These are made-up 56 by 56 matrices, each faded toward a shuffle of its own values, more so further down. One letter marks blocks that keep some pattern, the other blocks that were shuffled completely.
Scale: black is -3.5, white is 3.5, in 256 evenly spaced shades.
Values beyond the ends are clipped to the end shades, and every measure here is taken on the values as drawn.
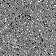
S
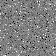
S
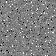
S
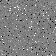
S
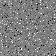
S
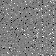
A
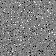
S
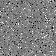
S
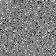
A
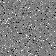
S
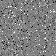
A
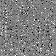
A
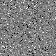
A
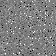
A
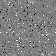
S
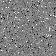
S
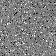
S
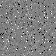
A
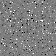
A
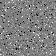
S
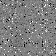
A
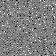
A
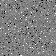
S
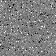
S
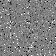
A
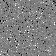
S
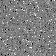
S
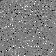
A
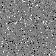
S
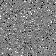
A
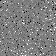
S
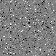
A
